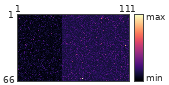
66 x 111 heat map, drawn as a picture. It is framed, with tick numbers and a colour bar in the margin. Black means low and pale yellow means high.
The values are skewed, with a long tail toward high values. Overall the values sit about 10% of the way up the scale. The right part is higher, past a seam about 40% of the way across.
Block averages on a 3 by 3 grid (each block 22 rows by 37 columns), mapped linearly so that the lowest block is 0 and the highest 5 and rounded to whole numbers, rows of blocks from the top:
045
045
045
